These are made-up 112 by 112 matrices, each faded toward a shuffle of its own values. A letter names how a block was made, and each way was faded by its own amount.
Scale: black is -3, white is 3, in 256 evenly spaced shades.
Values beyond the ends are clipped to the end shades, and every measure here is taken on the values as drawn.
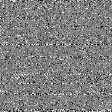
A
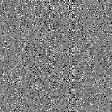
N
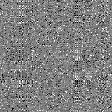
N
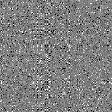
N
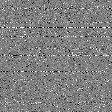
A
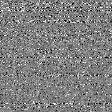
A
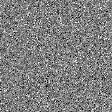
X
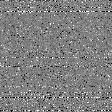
A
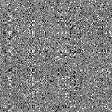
N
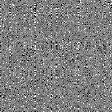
N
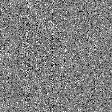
X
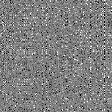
N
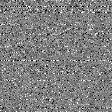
A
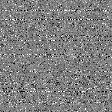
A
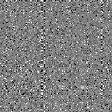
N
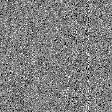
X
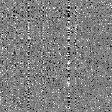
N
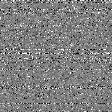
A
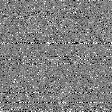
A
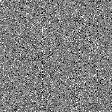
X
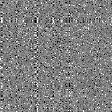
N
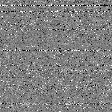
A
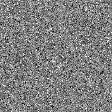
X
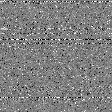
A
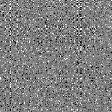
N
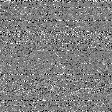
A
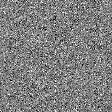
X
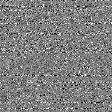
A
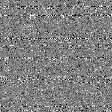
A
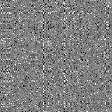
N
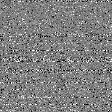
A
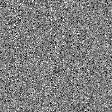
X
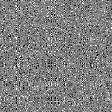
N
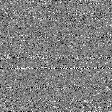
A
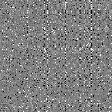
N
